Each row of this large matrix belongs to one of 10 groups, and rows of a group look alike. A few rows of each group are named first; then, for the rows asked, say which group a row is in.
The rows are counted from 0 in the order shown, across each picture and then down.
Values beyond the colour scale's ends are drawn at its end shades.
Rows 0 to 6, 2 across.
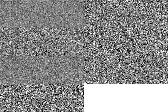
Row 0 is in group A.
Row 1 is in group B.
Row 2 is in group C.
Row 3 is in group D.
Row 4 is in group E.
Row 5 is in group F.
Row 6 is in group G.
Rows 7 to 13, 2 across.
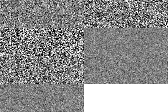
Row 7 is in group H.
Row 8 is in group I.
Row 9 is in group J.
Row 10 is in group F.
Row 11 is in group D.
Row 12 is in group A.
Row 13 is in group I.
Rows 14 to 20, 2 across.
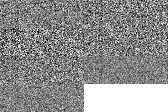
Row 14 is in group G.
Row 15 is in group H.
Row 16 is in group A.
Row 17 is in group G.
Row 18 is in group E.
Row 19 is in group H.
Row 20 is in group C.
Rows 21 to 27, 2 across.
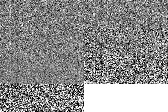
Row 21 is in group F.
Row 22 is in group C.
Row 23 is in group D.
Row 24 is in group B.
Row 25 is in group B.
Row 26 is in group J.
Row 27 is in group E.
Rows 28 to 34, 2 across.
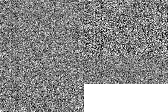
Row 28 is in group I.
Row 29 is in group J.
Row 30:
E
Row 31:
B
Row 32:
C
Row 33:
B
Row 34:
H
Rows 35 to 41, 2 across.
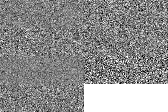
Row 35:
I
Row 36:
G
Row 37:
G
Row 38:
I
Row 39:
B
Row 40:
B
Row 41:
H
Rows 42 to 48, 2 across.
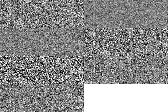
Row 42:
C
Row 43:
I
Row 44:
E
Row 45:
D
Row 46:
I
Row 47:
J
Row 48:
E
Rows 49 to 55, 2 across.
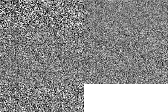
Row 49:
A
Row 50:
A
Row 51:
H
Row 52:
I
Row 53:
B
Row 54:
B
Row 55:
H
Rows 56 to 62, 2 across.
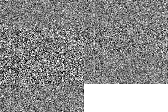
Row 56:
I
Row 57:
C
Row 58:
C
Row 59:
D
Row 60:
H
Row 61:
J
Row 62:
A
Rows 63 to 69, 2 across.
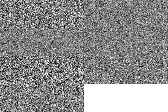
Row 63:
C
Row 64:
D
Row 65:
I
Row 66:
E
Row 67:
E
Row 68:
G
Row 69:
G
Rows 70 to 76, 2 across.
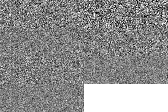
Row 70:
C
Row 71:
H
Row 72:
E
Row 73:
C
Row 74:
G
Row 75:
J
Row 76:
E
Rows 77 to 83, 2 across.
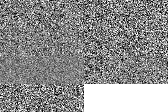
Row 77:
I
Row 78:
B
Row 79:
H
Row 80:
I
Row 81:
D
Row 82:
A
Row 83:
G
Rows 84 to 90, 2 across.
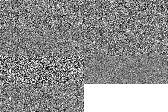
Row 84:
H
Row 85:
G
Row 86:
B
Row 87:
C
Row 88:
C
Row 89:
A
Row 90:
C
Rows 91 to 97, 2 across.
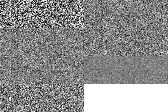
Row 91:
F
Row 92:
B
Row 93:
A
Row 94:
F
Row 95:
J
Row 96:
I
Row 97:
C
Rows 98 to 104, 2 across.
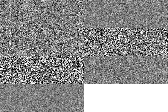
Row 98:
F
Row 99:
C
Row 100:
D
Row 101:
A
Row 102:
G
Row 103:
D
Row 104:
F
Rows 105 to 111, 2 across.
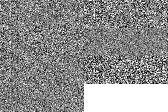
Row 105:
J
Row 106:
J
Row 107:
C
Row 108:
A
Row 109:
A
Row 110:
H
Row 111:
B
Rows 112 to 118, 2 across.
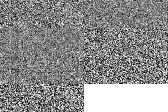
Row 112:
I
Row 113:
I
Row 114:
F
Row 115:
A
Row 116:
H
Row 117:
D
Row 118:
I
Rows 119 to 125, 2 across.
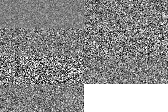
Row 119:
E
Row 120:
E
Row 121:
H
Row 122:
C
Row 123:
C
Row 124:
A
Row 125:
I
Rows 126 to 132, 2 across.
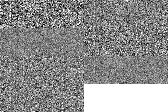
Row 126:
J
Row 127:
B
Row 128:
C
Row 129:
H
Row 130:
C
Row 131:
J
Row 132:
C
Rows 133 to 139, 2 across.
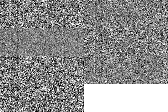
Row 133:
F
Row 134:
B
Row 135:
B
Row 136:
G
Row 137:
A
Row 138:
F
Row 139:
H
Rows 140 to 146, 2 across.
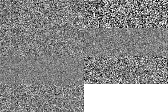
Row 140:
E
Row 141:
H
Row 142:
A
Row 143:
D
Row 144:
H
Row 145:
I
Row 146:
G
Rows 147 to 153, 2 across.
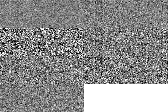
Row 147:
F
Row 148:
A
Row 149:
I
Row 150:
H
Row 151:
D
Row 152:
A
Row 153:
E
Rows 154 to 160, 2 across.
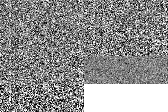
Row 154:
D
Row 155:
G
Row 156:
F
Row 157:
C
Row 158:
E
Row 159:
I
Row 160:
D
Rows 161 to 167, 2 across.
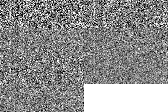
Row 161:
F
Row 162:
F
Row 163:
C
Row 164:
E
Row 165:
H
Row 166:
D
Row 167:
C
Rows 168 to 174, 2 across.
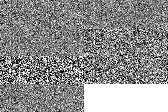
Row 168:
I
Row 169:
F
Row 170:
G
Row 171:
J
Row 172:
D
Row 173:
I
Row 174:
I
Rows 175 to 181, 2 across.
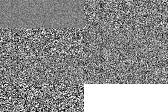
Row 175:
B
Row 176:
D
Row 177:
G
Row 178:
B
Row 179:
A
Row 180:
H
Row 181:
C
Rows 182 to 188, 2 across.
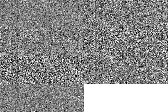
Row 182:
B
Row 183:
D
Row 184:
J
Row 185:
G
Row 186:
B
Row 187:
G
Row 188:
C
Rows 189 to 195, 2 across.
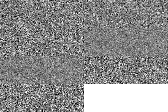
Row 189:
I
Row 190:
C
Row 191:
G
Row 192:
I
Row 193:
I
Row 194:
A
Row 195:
G
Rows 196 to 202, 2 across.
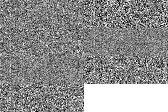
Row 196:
H
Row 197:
F
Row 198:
E
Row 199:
J
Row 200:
J
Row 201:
G
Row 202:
C
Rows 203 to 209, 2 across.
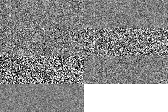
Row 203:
D
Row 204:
J
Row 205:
B
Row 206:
C
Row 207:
B
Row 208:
F
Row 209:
D
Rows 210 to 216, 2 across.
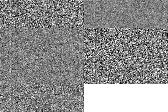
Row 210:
H
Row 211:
J
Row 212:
D
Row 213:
A
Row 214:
J
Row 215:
C
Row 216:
G
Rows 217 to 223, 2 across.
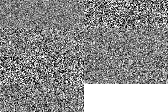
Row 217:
D
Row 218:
G
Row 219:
C
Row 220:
C
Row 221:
A
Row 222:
E
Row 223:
H
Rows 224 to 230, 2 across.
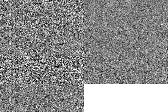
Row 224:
C
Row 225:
F
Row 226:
D
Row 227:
I
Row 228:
G
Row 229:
H
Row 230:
D
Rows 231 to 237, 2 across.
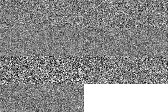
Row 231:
E
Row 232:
G
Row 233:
J
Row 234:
A
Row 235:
E
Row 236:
A
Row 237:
H
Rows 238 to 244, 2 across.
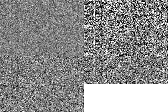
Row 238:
D
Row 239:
J
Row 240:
C
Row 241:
J
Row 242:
B
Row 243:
F
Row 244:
A
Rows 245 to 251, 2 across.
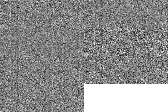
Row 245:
J
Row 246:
H
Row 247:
H
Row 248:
J
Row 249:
B
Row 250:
B
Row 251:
B
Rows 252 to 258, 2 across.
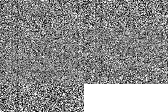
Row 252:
B
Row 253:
B
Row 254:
G
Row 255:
G
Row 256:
B
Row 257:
C
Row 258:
F
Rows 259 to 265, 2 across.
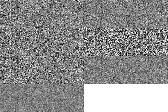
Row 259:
J
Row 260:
B
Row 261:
D
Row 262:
G
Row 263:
A
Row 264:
A
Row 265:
H
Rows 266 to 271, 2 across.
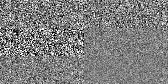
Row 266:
D
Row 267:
H
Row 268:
A
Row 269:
D
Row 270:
D
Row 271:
E
